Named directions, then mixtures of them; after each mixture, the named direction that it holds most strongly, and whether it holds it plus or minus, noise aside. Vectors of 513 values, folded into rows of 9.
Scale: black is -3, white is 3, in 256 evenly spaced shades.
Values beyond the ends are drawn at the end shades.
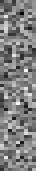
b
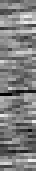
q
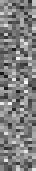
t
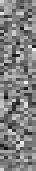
b, minus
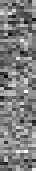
t, plus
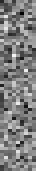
b, plus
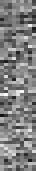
q, minus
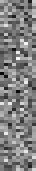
t, plus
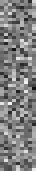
t, plus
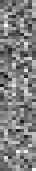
b, plus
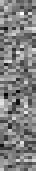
b, minus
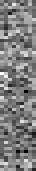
t, minus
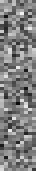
b, minus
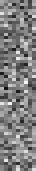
t, plus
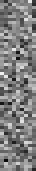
t, minus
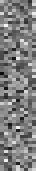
t, plus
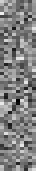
t, plus
